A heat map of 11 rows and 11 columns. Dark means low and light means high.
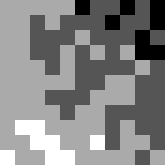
Ninth with the lowest average: top right. Odd rows or columns: none. Slope: up to the bottom left. Mirror symmetry: none. Average level on the scale: 50%. Stripes: none. Ninth with the highest average: bottom left.
